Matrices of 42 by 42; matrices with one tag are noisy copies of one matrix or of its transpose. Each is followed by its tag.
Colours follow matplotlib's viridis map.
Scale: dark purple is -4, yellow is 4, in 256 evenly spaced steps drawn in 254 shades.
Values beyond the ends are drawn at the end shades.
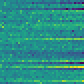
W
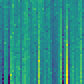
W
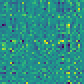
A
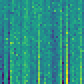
W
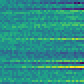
W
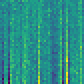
W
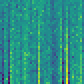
W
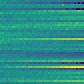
W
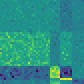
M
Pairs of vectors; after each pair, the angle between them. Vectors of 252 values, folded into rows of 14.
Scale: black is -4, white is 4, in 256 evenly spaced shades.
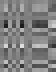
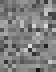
partly opposed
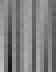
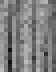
nearly parallel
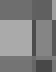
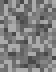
orthogonal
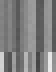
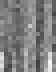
nearly parallel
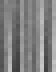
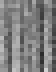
nearly opposite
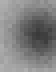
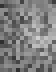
partly opposed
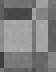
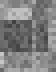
nearly opposite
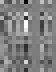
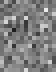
partly opposed
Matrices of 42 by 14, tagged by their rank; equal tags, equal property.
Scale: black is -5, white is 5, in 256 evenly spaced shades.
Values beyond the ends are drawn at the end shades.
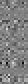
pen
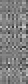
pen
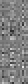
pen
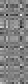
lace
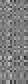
lace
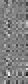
pen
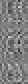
pen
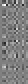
lace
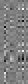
lace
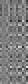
lace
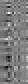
lace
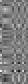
lace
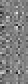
pen
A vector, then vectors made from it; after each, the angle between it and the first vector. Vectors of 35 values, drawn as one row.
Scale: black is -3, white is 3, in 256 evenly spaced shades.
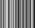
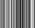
partly aligned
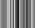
partly aligned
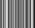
nearly parallel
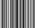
orthogonal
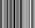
partly opposed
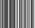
nearly opposite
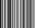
orthogonal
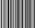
partly aligned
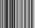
nearly opposite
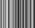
nearly parallel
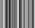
partly opposed
